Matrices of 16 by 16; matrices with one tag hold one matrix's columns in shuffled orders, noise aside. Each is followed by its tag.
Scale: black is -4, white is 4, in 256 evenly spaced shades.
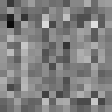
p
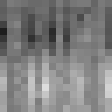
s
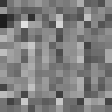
p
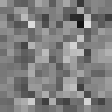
p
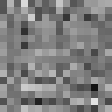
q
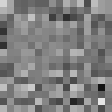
q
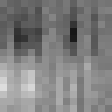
s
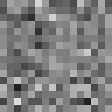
q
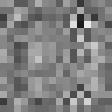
p
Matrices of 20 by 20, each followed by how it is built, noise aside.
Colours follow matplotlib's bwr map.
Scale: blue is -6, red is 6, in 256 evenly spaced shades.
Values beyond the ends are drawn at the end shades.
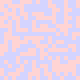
noise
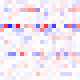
uneven rows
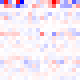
uneven rows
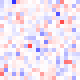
noise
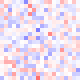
noise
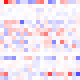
uneven rows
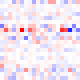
uneven rows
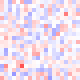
noise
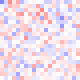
noise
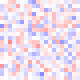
noise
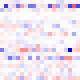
uneven rows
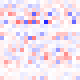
uneven rows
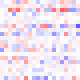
uneven rows
